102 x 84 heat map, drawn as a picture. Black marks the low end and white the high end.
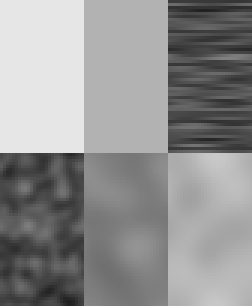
It is made of 2 by 3 panels. Panel 1,1: very high, flat. Panel 1,2: high, flat. Panel 1,3: low, streaked across. Panel 2,1: low, blotchy. Panel 2,2: middling, smooth, faint in contrast. Panel 2,3: high, smooth, faint in contrast.
